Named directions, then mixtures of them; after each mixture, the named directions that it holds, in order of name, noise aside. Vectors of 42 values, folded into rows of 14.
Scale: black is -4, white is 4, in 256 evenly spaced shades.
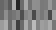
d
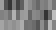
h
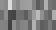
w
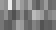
d, w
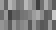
h, w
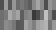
d, h, w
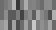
d, w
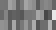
d, h, w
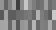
d, h, w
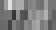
h, w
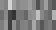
w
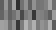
d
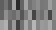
d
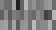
d, h, w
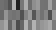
d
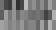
d, h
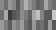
h, w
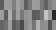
h, w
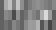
h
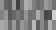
d, h, w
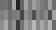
d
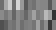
d, h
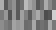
h, w
